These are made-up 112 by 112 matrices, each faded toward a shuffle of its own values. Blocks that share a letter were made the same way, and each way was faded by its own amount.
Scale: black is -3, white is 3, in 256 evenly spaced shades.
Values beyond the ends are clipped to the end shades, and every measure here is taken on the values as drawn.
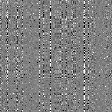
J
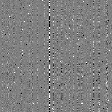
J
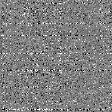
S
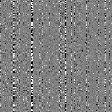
J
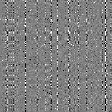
J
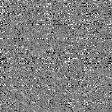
S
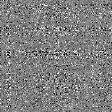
S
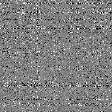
S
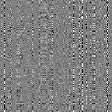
J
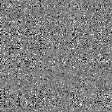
S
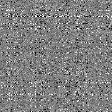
S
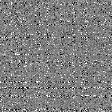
S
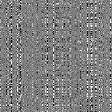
J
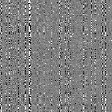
J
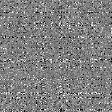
S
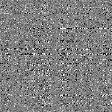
S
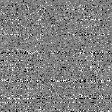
S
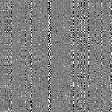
J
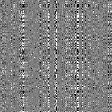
J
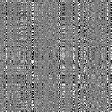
J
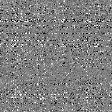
S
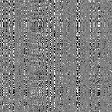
J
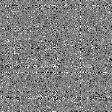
S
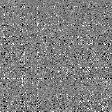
S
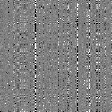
J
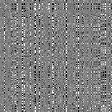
J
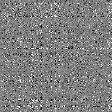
S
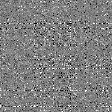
S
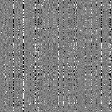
J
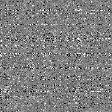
S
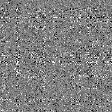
S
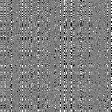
J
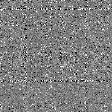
S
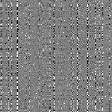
J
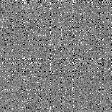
S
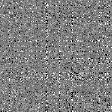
S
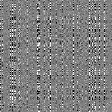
J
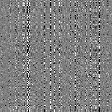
J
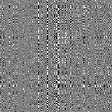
J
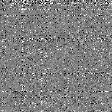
S
